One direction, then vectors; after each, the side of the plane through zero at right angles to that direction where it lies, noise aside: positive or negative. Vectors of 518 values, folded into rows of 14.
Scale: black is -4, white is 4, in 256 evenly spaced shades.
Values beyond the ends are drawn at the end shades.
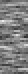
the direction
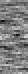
negative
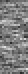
positive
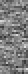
positive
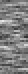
positive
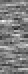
positive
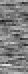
negative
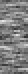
positive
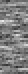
positive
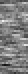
positive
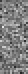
positive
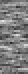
positive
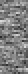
positive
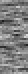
negative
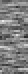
positive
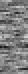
negative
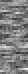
positive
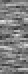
positive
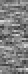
positive
